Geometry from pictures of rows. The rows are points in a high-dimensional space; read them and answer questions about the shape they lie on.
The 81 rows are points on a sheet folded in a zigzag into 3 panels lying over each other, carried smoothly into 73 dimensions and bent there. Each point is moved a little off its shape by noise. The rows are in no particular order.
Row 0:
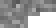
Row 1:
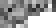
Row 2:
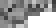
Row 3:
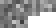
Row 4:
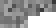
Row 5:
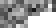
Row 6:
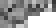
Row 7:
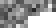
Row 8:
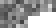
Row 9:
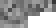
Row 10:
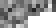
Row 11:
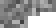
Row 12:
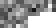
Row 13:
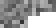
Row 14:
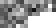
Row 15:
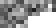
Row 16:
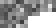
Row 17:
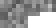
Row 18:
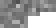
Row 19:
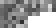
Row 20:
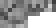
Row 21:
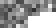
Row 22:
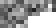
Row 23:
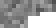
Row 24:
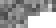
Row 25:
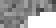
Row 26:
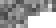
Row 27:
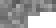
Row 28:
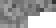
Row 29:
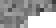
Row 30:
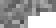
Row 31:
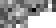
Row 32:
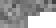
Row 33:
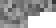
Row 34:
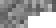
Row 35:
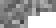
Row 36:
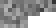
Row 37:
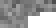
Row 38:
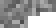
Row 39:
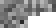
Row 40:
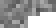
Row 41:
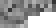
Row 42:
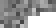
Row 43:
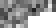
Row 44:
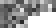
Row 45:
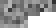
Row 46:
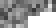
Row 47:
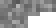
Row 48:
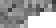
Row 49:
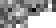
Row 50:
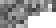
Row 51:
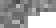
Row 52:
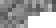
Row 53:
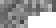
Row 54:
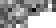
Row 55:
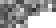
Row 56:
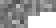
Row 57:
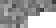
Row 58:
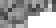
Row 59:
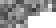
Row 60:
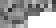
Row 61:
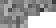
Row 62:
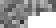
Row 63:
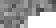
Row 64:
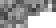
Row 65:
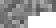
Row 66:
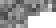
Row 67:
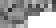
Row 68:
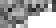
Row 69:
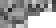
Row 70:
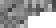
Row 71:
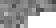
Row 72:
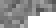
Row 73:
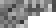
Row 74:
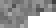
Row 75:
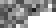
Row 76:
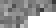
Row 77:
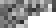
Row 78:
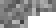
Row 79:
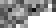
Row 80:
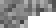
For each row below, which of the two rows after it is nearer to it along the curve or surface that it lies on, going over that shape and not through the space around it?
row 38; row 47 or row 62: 62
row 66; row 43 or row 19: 43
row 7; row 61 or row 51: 51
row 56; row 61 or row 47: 47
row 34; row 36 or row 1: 36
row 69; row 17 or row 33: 33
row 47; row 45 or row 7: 7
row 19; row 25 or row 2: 25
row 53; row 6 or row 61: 61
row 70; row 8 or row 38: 38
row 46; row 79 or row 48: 79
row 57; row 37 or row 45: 45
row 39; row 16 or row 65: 65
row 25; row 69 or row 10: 69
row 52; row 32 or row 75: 75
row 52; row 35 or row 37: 35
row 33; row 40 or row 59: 40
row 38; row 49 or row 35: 35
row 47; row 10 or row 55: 55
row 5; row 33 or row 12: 12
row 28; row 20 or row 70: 20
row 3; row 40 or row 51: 51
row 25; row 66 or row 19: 19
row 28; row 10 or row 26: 10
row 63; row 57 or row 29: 29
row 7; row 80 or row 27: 27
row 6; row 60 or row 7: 60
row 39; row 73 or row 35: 73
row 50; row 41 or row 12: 12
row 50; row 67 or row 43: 43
